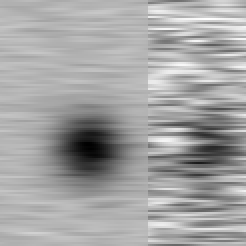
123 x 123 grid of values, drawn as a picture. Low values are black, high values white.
The values are skewed, with a long tail toward low values. A vertical seam about 60% of the way across splits the table, and the left part is calmer. The halves do not mirror each other. There are two dips.
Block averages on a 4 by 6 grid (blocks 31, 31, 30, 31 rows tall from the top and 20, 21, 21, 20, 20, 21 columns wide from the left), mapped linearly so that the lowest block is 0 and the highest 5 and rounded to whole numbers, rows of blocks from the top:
555555 / 544554 / 520432 / 554544
